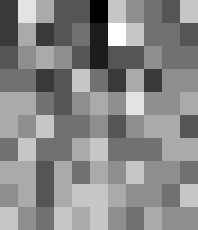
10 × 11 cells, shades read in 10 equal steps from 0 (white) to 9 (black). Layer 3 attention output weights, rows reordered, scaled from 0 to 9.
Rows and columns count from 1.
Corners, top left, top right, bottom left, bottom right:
7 2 2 4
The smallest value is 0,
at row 2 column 7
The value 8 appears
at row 2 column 6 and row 3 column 6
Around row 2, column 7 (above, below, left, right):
2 6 8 2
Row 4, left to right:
5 5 7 6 2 5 7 3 7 4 4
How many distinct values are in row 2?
7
